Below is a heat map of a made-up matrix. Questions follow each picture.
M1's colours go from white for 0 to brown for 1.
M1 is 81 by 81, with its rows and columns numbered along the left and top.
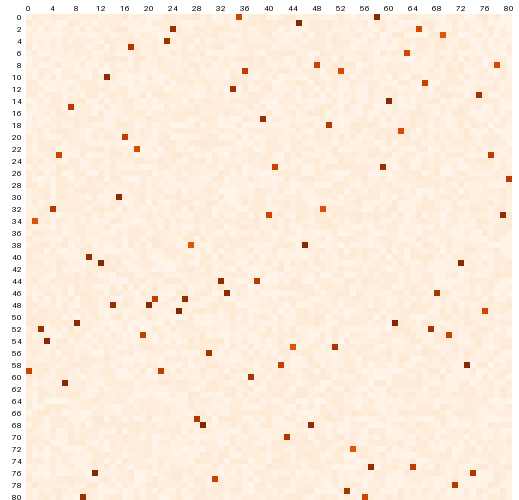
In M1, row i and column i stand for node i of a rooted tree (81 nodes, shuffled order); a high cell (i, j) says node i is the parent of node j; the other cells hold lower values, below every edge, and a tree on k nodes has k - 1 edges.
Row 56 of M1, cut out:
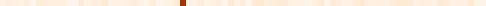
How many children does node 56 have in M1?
1
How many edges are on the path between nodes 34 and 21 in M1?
11
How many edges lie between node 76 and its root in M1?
4
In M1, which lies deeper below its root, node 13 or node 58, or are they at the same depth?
the same depth
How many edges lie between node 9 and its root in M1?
5
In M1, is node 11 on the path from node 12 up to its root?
no
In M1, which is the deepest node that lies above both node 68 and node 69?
44
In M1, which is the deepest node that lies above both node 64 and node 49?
44
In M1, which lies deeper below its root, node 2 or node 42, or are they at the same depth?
node 42
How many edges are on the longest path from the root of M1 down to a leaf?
9
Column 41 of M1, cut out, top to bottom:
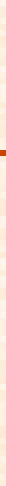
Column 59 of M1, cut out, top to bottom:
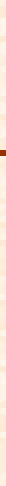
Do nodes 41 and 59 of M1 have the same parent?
yes
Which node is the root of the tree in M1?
55
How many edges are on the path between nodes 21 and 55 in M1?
6
